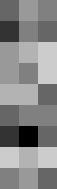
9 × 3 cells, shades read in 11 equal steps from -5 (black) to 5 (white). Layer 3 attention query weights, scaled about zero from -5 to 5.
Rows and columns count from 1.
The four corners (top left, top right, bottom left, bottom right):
-1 0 0 -1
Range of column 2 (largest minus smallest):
7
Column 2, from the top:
1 0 2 0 2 0 -5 2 1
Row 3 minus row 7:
4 7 4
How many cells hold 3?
4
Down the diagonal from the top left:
-1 0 3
